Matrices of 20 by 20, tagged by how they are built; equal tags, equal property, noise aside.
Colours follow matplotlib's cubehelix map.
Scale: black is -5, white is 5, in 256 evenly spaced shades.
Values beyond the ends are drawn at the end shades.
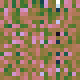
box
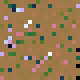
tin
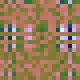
box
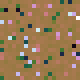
tin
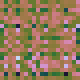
box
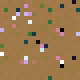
tin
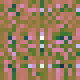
box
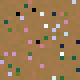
tin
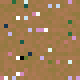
tin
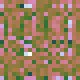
box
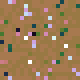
tin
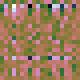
box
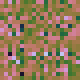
box
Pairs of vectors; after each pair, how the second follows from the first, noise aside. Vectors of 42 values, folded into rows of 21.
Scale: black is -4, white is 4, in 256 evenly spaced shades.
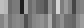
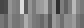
negated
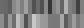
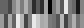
scaled up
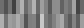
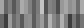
reversed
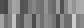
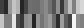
scaled up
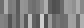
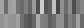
reversed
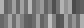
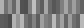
reversed
